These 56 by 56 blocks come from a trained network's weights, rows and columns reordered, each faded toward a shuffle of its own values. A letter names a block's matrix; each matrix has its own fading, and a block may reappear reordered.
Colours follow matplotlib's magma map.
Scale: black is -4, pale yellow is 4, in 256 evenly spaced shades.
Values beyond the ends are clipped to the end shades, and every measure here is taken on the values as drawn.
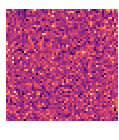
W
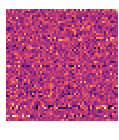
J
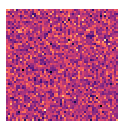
W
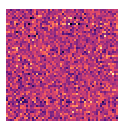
J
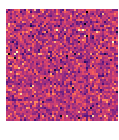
W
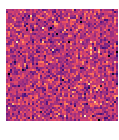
W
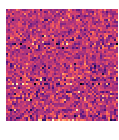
J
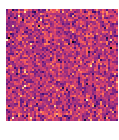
W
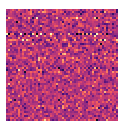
J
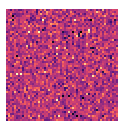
W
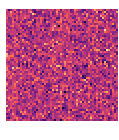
W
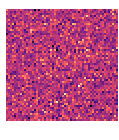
W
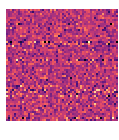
J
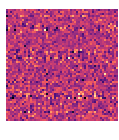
J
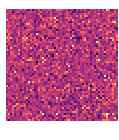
W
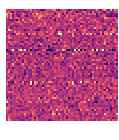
J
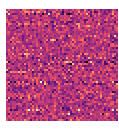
J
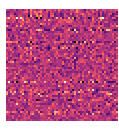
J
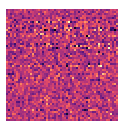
J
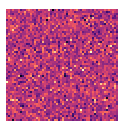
W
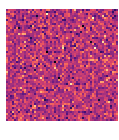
W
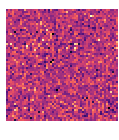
W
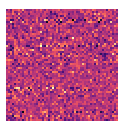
J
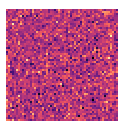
W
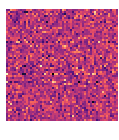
J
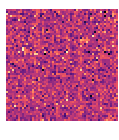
W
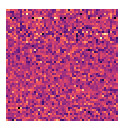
J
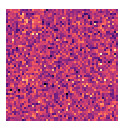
W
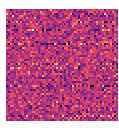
J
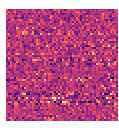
J
